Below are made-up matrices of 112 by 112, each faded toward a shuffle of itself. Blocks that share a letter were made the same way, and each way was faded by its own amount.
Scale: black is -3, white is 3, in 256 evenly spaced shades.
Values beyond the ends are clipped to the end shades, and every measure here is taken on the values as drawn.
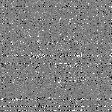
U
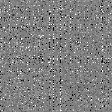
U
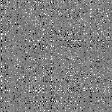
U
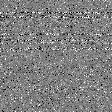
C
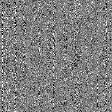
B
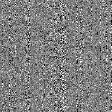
B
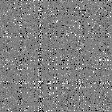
U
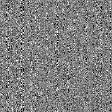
B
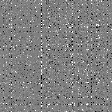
U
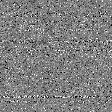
C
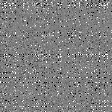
U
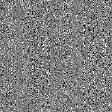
B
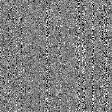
B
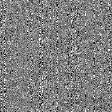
B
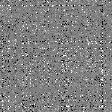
U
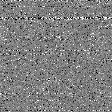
C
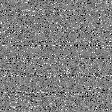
C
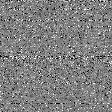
C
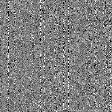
B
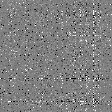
U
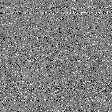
C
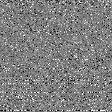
C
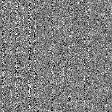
B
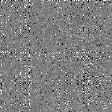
U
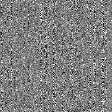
B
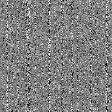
B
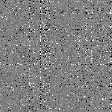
U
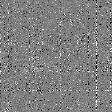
U
